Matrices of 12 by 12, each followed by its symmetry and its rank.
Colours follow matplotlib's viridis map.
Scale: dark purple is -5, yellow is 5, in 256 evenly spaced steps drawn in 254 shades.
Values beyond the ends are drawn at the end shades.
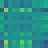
neither, rank one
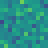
antisymmetric, full rank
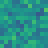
neither, full rank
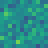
neither, full rank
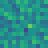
antisymmetric, full rank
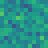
neither, full rank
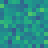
antisymmetric, full rank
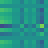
neither, rank one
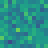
neither, full rank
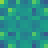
symmetric, rank two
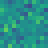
antisymmetric, full rank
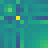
symmetric, rank two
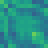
symmetric, rank two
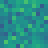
antisymmetric, full rank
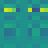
neither, rank one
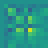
symmetric, rank two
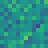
antisymmetric, full rank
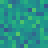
neither, full rank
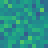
neither, full rank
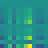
neither, rank one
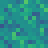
antisymmetric, full rank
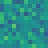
antisymmetric, full rank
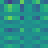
neither, rank one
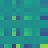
neither, rank one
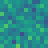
neither, full rank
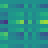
neither, rank one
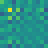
symmetric, rank two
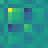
symmetric, rank two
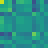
symmetric, rank two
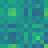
symmetric, rank two
